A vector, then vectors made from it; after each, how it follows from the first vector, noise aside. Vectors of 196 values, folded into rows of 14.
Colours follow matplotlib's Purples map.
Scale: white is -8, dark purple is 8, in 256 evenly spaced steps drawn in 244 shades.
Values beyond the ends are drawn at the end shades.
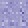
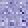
scaled up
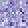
scaled up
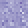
negated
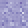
negated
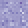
negated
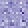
scaled up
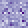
scaled up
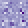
scaled up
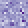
scaled up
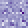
scaled up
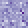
scaled up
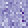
scaled up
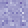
negated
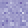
negated
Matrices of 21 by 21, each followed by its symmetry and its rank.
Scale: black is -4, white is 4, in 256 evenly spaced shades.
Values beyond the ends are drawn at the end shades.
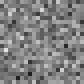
neither, full rank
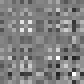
symmetric, rank two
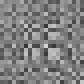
symmetric, rank two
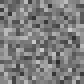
neither, full rank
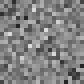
symmetric, full rank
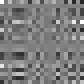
neither, rank two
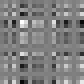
symmetric, rank one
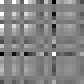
symmetric, rank one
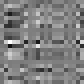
neither, rank two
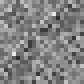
symmetric, full rank
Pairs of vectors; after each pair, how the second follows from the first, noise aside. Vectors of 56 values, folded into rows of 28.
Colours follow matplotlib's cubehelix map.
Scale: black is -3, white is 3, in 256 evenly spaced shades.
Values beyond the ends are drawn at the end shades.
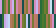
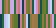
copied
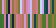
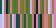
wrapped around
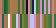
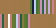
partly zeroed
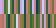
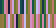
negated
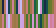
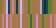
partly zeroed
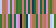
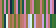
wrapped around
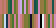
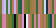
wrapped around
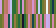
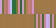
partly zeroed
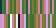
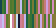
copied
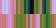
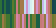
negated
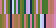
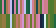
negated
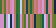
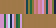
partly zeroed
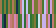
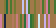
partly zeroed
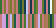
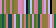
negated
